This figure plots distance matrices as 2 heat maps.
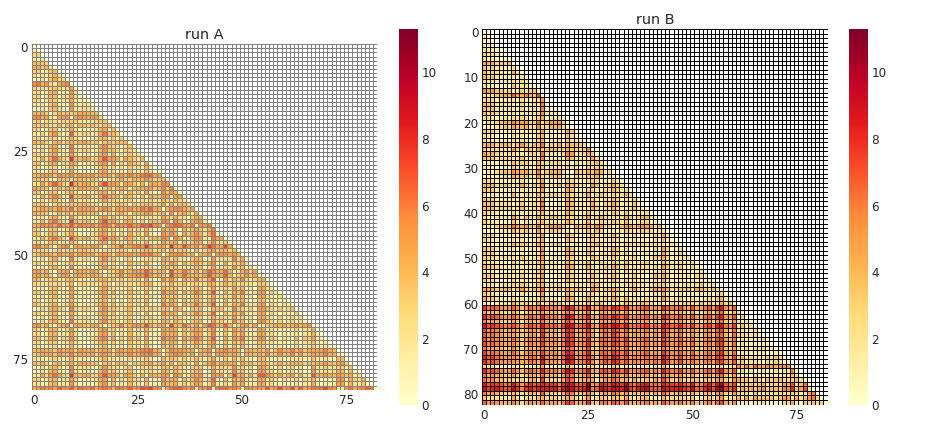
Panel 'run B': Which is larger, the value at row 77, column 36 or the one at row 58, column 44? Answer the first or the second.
the first
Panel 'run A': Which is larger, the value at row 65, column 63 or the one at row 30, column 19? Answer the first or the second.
the second
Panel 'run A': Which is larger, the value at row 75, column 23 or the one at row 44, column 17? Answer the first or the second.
the second
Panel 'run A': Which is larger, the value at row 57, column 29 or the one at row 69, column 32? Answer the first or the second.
the second
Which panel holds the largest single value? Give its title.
run B
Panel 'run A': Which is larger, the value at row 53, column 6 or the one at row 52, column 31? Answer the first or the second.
the second
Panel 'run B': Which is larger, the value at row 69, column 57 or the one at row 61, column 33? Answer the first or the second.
the first
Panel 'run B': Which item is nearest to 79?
78
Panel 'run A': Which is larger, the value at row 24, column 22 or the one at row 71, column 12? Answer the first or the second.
the first
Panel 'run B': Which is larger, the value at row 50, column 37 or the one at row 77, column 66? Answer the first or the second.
the second
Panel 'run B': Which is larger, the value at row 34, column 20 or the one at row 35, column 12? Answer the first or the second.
the first
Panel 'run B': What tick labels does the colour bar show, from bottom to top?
0, 2, 4, 6, 8, 10
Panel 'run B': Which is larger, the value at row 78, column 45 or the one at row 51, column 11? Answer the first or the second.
the first
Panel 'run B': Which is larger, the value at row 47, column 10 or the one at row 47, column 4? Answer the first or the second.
the first
